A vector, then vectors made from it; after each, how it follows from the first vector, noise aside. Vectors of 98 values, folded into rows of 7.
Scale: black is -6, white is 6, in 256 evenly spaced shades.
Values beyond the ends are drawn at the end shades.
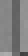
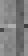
wrapped around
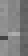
wrapped around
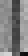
scaled up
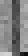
scaled up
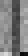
scaled up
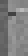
wrapped around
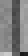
scaled up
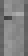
wrapped around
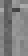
wrapped around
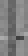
wrapped around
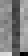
scaled up
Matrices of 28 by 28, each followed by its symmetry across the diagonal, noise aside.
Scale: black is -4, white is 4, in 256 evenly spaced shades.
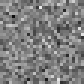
neither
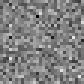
neither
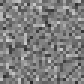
symmetric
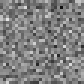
neither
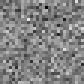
neither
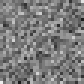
symmetric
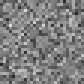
symmetric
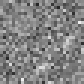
symmetric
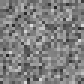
symmetric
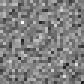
symmetric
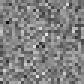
neither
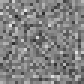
symmetric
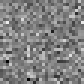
neither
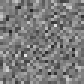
symmetric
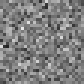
symmetric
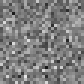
neither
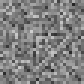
symmetric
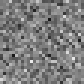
neither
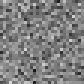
neither
